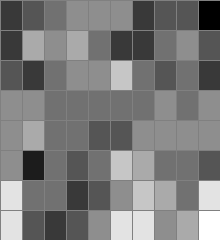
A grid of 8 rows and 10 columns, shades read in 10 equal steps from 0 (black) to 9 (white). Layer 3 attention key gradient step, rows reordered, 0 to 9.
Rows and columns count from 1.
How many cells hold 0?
1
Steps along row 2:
up down up down down same up up down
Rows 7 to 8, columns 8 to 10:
6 4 8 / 5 6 9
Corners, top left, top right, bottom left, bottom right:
2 0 8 9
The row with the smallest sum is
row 1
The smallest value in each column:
2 1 2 2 3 2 2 3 3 0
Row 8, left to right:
8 3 2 3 5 8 8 5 6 9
